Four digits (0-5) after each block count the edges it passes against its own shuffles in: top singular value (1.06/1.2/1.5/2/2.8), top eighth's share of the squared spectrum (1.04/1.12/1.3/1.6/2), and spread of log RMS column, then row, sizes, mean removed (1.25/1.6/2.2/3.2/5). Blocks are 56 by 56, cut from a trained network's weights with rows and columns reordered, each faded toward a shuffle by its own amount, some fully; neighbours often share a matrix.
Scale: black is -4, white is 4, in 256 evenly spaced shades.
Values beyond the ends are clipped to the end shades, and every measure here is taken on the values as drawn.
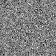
0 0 0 0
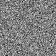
0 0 0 0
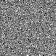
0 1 0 0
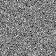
1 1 0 0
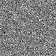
0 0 0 0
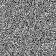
0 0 0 0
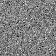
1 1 0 0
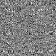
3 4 2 2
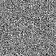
2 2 0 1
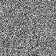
2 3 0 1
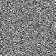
2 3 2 1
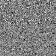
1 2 0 2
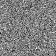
0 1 0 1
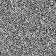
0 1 0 0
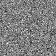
0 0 0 1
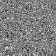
3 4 2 2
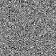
2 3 1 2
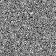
2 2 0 1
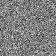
0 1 0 0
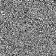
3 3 1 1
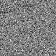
2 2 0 0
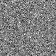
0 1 0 0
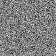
1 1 0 1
